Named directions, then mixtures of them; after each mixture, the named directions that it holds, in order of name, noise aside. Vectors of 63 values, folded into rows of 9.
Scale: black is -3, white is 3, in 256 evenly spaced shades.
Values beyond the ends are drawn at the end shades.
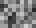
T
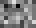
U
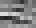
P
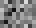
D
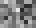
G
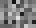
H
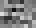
D, P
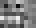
H, P, U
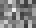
D, G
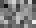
T, U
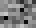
G, P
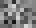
H, T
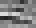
P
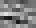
P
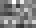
H, P, U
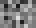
H, P, U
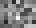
H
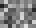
D, T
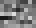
P, U
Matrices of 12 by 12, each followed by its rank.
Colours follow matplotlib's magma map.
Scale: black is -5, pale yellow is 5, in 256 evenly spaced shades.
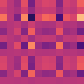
one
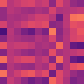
two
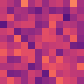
full rank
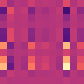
one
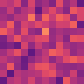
full rank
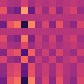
one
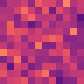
full rank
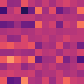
two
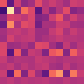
two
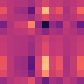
one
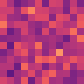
full rank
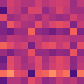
two
